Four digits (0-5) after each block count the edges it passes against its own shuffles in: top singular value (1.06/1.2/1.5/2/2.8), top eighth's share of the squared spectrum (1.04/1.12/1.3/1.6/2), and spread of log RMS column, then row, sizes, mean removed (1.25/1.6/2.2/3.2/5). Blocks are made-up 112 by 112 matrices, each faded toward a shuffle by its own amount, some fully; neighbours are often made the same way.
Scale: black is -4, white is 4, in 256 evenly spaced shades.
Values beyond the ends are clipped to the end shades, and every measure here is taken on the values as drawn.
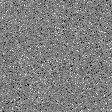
0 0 0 0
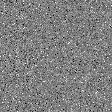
0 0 1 0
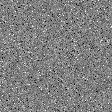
0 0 0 0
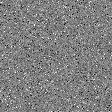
0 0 0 0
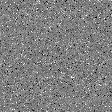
0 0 0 1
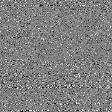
2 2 0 3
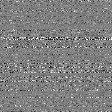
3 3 0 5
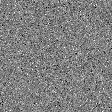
0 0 0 0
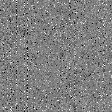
2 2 3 0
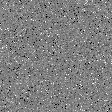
0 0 0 0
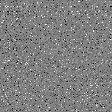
3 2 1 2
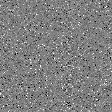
3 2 1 1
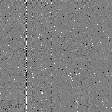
5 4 2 0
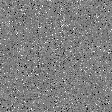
2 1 0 0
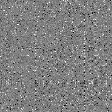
4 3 2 1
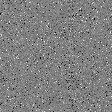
2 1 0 0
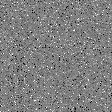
2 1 0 0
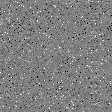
2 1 0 0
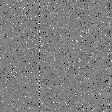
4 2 1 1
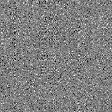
4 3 2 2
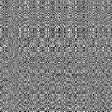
5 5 4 4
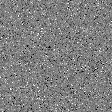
2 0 0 0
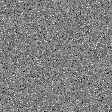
2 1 0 0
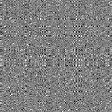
5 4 3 3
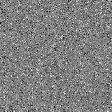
3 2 1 1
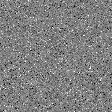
2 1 0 0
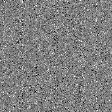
1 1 3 0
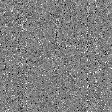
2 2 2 0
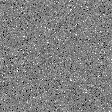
0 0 1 0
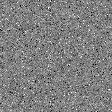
1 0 1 0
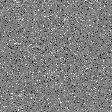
2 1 0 0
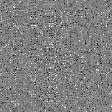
4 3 2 2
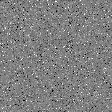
2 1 0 0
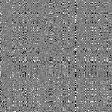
5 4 3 3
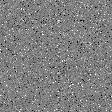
2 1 0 0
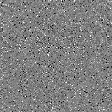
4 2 1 1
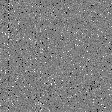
3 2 1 0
